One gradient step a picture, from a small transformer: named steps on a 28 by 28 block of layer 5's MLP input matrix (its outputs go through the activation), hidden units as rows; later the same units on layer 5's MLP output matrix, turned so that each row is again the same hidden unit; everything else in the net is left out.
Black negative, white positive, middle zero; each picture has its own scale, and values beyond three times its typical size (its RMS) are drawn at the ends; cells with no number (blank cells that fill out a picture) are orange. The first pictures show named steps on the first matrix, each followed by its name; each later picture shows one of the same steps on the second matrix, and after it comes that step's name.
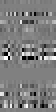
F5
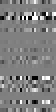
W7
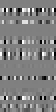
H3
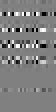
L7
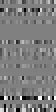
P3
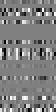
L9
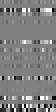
P3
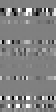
H3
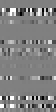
H3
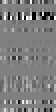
W7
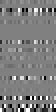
P3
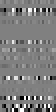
P3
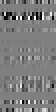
W7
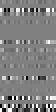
P3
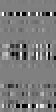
F5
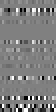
P3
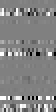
L9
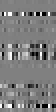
F5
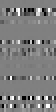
H3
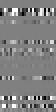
H3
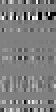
W7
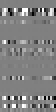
H3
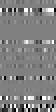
P3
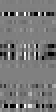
F5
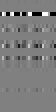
L7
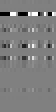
L7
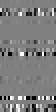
L9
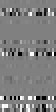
L9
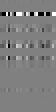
L7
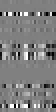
F5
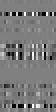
F5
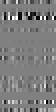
W7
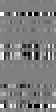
F5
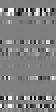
H3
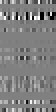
W7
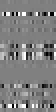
F5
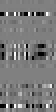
F5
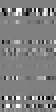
H3
